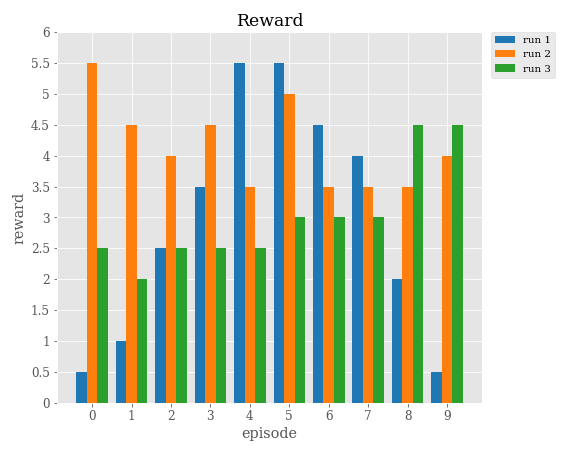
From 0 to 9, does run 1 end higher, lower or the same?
the same
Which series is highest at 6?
run 1
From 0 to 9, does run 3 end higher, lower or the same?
higher
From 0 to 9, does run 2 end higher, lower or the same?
lower
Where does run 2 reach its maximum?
0
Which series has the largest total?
run 2
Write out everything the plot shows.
Title: Reward
x-axis: episode, ticks 0 1 2 3 4 5 6 7 8 9
y-axis: reward, ticks 0 0.5 1 1.5 2 2.5 3 3.5 4 4.5 5 5.5 6
Legend: run 1, run 2, run 3
Values:
run 1: 0.5 1 2.5 3.5 5.5 5.5 4.5 4 2 0.5
run 2: 5.5 4.5 4 4.5 3.5 5 3.5 3.5 3.5 4
run 3: 2.5 2 2.5 2.5 2.5 3 3 3 4.5 4.5
